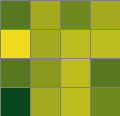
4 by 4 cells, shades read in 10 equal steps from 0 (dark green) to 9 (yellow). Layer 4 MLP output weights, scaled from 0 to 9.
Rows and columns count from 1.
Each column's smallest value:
0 5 4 3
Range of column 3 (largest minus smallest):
3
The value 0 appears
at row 4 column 1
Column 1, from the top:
3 9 3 0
